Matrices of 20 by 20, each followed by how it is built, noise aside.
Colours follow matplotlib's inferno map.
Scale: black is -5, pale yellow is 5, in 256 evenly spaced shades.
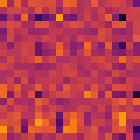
low rank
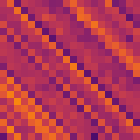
Toeplitz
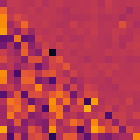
lower triangular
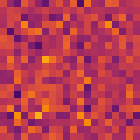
low rank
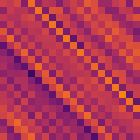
Toeplitz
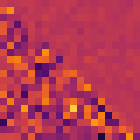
lower triangular
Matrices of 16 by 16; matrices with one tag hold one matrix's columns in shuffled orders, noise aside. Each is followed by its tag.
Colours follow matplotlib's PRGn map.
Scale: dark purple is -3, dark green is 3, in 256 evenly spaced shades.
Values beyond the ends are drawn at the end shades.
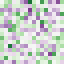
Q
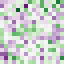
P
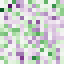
P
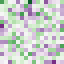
Q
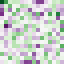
Q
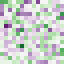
Q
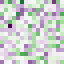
Q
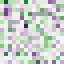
Q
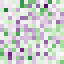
P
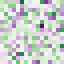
Q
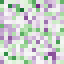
P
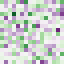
Q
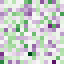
Q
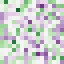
P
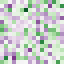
P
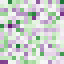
Q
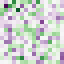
P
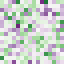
Q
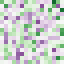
P
